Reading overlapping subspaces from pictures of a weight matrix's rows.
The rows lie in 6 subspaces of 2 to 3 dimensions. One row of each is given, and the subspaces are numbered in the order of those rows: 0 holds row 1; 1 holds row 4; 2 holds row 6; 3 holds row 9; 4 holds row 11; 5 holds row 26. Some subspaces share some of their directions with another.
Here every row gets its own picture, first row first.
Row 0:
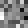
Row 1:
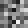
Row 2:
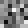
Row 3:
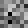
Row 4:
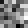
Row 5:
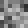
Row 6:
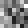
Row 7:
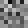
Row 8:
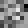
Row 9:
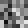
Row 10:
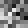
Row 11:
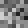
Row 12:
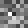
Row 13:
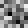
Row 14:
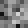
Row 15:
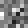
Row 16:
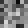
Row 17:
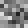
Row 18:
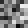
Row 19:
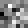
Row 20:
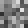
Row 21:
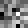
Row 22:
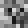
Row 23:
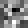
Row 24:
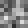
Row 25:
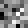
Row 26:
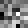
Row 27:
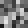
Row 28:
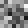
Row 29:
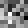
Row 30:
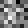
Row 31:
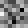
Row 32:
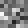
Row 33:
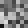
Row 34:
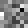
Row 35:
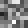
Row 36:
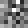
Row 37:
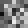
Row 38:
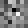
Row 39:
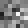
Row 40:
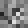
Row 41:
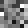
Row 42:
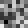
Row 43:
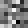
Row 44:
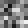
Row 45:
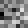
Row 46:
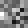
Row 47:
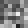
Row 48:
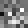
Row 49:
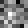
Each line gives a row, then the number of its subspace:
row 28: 2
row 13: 2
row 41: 1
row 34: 1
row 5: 2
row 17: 2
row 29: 4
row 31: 5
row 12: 4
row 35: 0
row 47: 5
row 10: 4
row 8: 2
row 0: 0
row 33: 3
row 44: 3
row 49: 5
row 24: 3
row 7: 0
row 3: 4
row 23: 3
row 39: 5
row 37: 2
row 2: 3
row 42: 3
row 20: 5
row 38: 0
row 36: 0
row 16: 5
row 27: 3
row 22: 2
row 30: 5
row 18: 1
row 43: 0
